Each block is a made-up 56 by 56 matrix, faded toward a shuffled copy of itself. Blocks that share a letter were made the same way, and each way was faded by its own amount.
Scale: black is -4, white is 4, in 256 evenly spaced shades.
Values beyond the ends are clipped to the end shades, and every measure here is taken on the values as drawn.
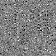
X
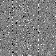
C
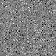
X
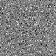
X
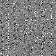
C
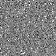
X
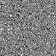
X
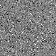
X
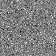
X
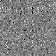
X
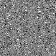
X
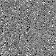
C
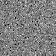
X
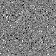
X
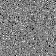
X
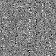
X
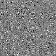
X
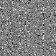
C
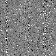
C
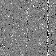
C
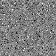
X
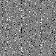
C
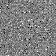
X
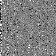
C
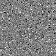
X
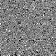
X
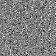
C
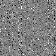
C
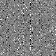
C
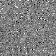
X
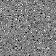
X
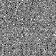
X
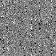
C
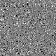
X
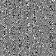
C
